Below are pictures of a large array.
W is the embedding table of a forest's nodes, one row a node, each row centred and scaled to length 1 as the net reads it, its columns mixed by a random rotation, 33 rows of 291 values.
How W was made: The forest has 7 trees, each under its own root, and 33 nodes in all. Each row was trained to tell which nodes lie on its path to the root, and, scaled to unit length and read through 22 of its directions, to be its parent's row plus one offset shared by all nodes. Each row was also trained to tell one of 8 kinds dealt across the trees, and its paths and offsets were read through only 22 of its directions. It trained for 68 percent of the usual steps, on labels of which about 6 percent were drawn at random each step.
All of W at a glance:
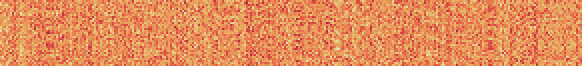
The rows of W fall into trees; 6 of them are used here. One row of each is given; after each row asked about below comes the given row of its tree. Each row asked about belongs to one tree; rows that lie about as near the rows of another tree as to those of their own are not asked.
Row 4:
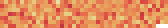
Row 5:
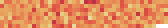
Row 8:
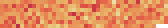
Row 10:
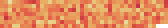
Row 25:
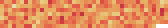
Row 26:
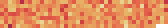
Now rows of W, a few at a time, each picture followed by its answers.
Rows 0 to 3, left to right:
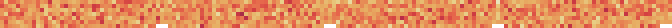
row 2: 26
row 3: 4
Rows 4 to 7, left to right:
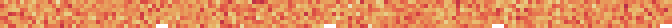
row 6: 25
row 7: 10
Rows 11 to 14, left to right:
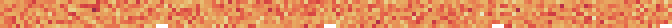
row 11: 8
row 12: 4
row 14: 10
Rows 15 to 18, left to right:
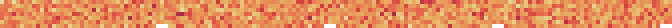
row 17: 5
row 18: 10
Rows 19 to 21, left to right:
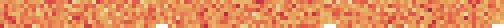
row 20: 26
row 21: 26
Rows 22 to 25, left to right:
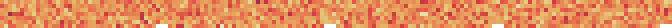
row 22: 4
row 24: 26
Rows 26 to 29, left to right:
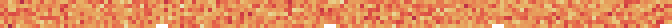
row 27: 25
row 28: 8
